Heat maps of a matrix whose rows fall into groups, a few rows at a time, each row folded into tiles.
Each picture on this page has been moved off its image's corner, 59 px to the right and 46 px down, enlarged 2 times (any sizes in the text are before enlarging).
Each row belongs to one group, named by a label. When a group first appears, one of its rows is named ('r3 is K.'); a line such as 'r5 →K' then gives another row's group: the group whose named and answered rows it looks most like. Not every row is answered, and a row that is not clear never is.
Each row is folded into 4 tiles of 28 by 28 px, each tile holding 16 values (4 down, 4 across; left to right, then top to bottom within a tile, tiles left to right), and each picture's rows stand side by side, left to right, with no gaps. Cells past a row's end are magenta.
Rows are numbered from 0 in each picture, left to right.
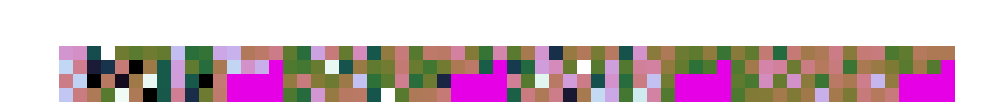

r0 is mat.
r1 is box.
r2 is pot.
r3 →pot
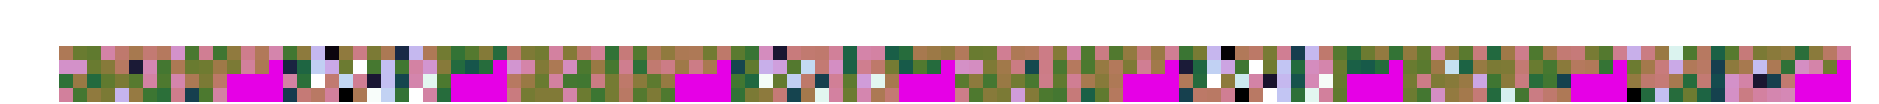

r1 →pot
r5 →pot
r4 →mat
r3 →pot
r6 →box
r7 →box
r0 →mat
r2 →mat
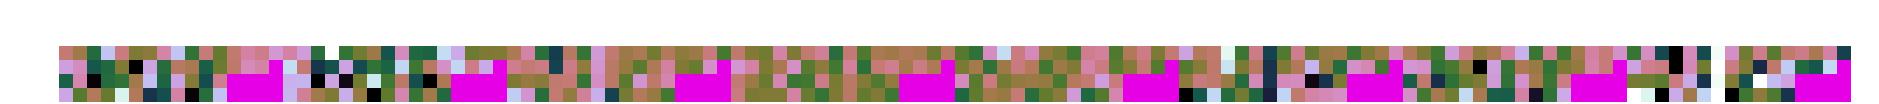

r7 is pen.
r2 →pen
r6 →mat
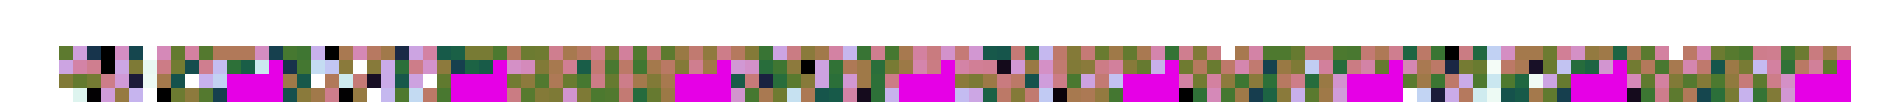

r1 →pot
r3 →mat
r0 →pen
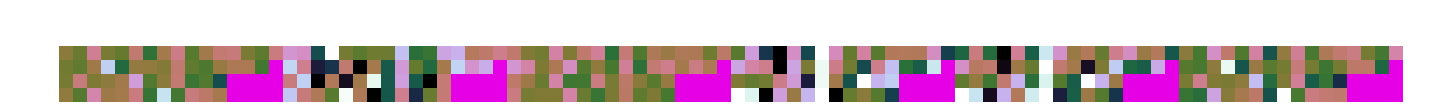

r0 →box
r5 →box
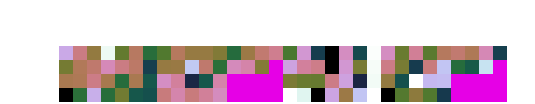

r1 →pen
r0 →box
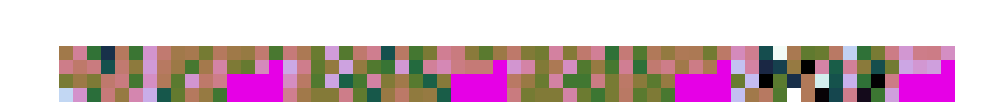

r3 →mat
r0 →pen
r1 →mat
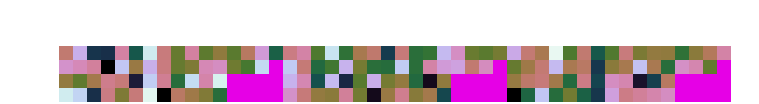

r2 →box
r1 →mat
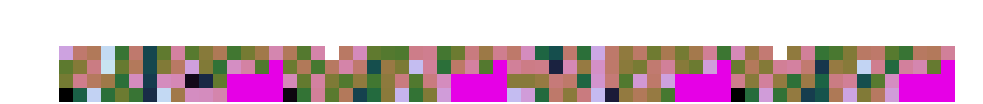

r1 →box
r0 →box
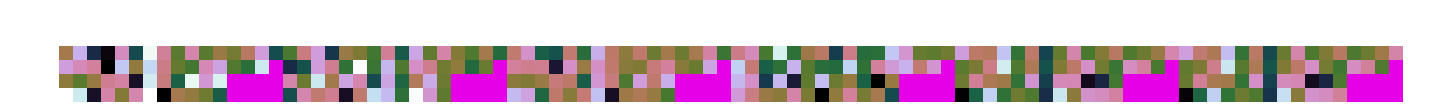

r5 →box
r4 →box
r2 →pen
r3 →mat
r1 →pot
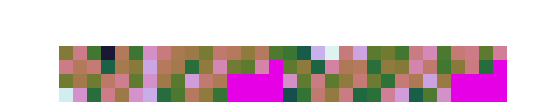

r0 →pen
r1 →box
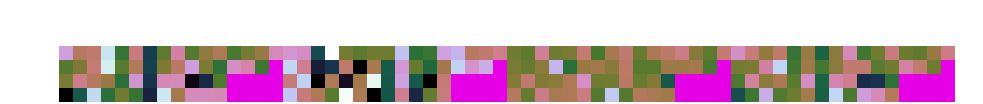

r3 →box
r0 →box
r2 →box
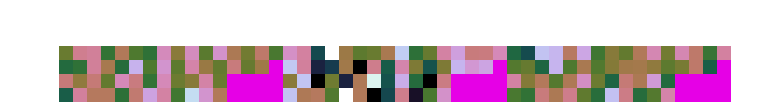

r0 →pot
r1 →mat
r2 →box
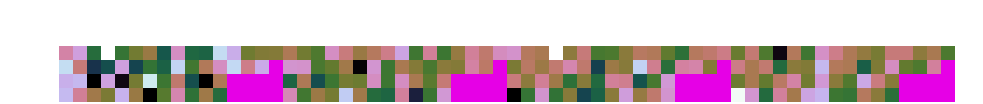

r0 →mat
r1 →mat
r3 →pen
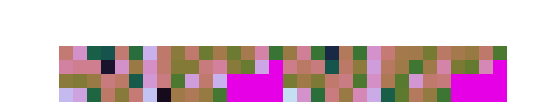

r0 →pen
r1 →pen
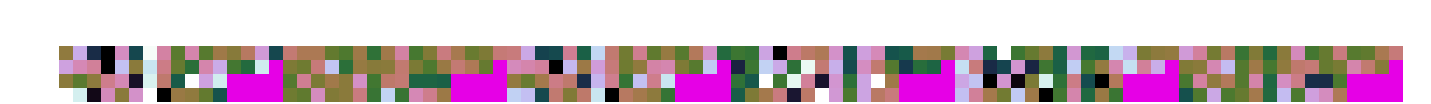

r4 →mat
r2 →pen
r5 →box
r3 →pot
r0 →pen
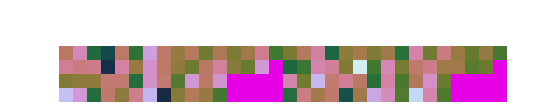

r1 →pot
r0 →pen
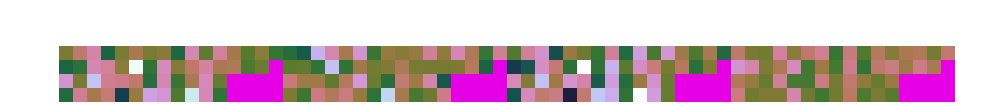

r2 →pot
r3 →mat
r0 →pot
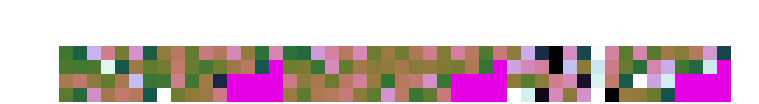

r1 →box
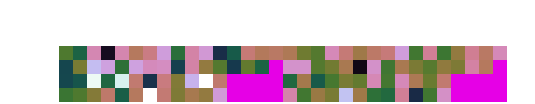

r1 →mat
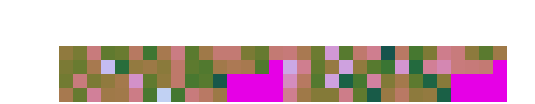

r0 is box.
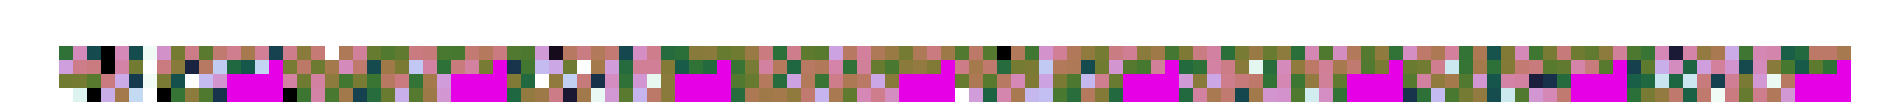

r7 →pot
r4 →pen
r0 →pen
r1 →box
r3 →pot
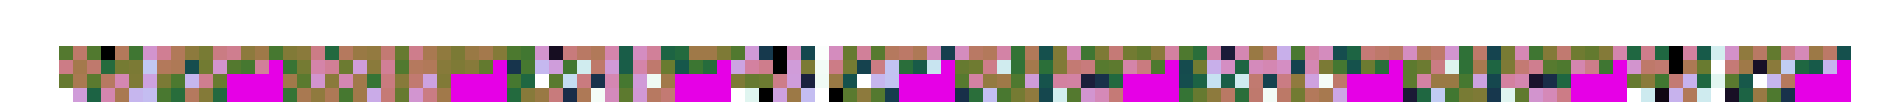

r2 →pot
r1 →pot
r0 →pen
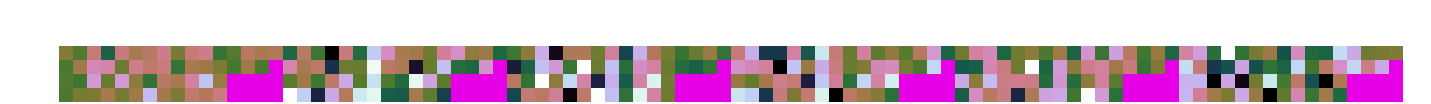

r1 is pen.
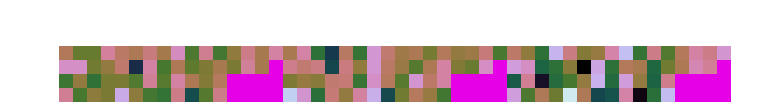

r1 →pen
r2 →mat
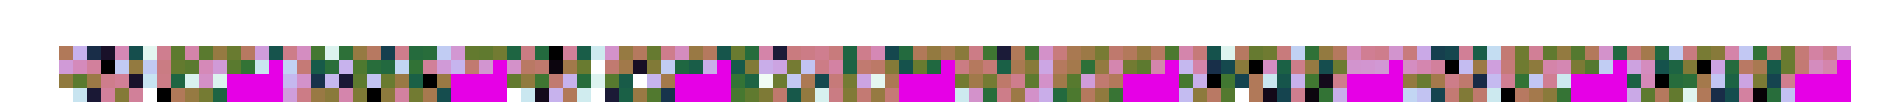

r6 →pen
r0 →pen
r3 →pot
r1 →mat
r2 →pen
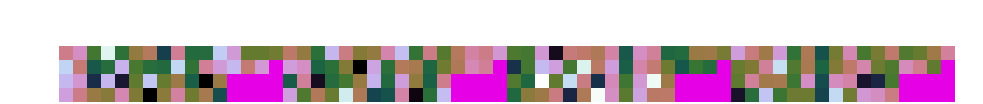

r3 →box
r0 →mat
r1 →mat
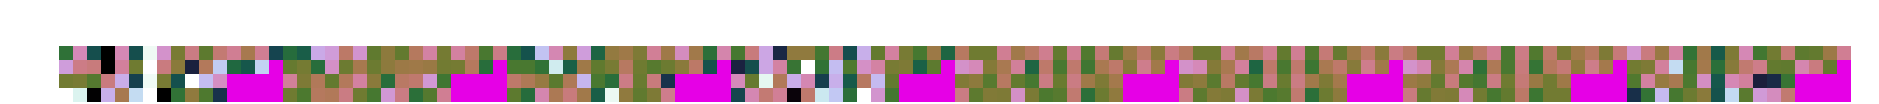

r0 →pen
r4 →mat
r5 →mat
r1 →box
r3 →pot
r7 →box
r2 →box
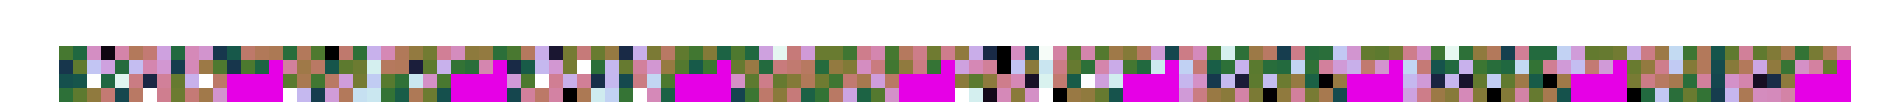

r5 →mat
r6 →mat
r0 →pot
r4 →pen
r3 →box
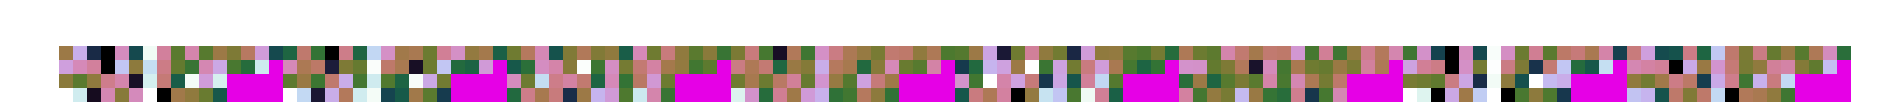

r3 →pen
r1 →pen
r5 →mat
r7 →pen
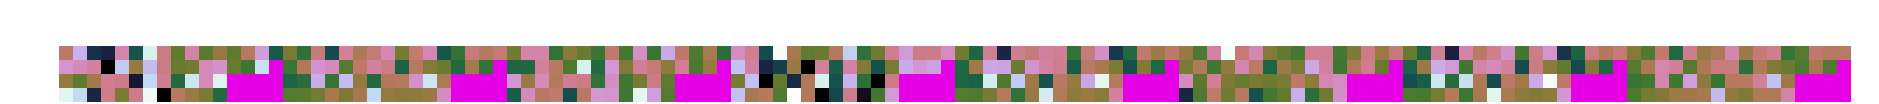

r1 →pot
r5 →box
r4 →pot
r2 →pot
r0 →pen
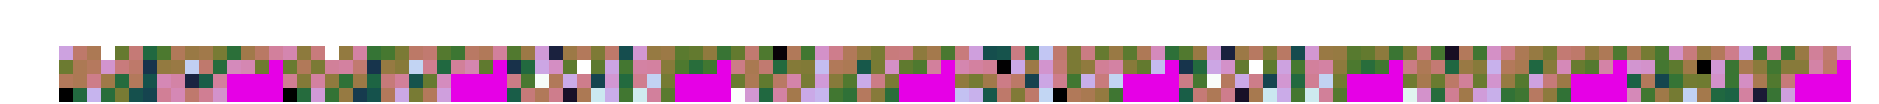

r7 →mat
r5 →pot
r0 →box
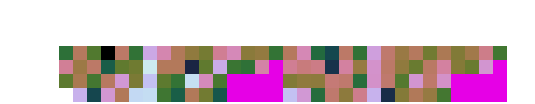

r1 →pen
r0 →pen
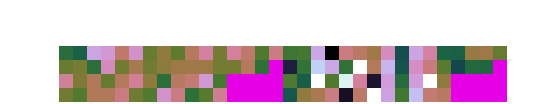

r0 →box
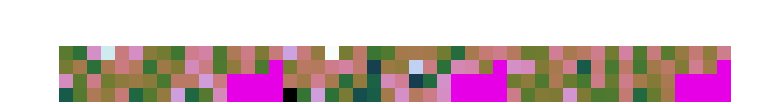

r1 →box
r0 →box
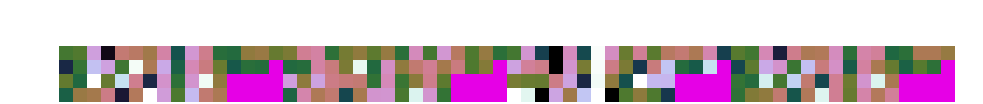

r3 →pot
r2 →pen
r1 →pot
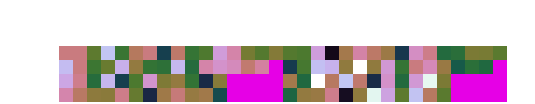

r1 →pot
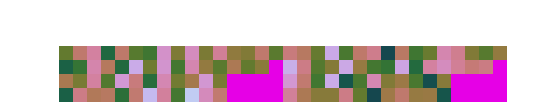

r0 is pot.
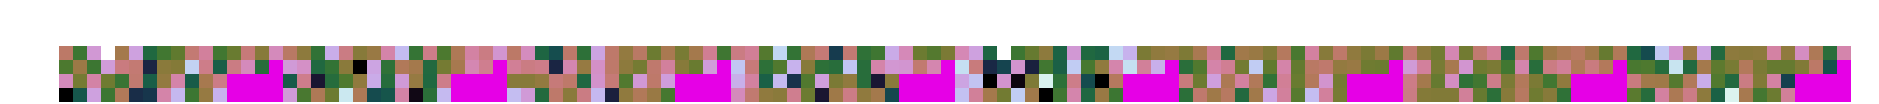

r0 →box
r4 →mat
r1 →mat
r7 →box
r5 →pot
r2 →pen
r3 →mat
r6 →mat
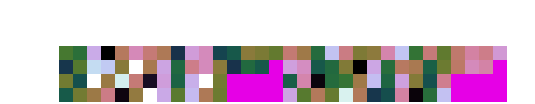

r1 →mat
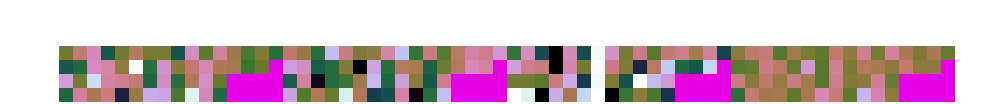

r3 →pot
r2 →pen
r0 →pot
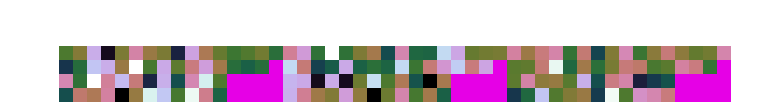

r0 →pot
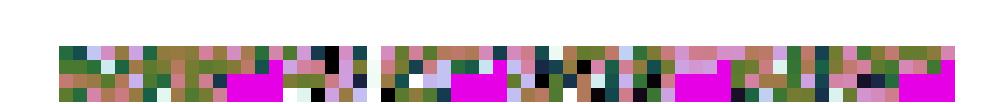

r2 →mat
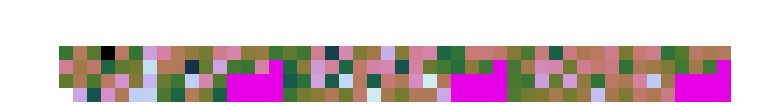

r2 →pot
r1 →pot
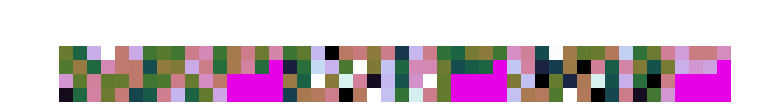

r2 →mat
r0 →box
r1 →pot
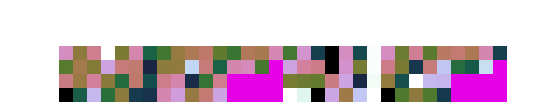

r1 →pen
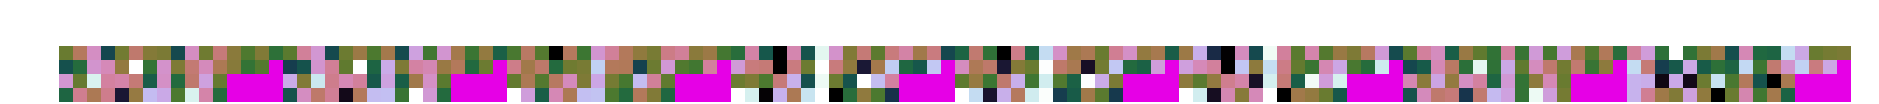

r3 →pen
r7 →mat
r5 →pen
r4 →pen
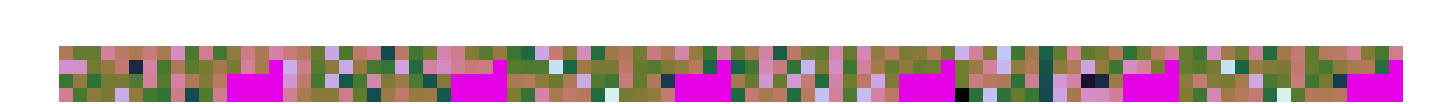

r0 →mat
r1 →mat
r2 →box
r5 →box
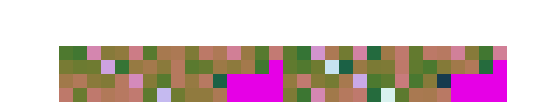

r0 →box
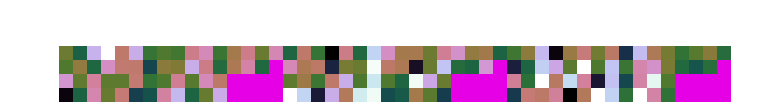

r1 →pen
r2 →pot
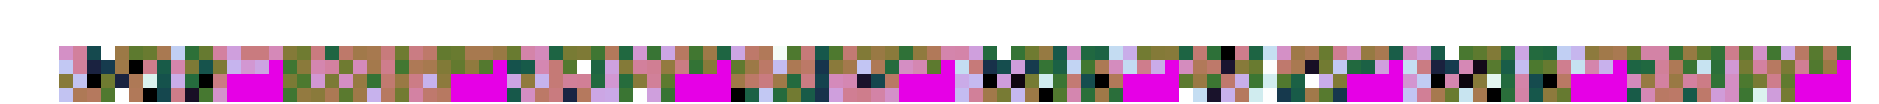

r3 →box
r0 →mat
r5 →pen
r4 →mat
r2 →pot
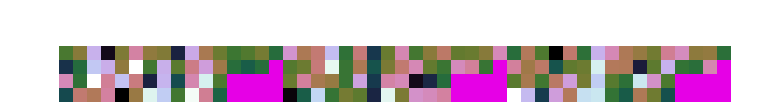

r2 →pen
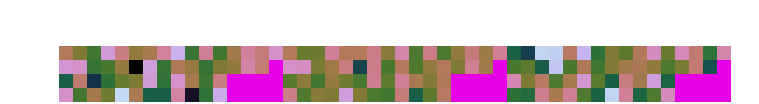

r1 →mat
